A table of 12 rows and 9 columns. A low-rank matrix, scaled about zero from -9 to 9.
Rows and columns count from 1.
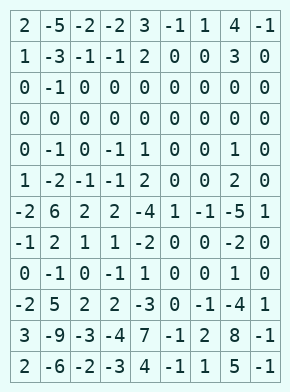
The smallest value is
-9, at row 11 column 2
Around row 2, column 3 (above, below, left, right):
-2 0 -3 -1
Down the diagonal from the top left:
2 -3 0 0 1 0 -1 -2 0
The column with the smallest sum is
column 2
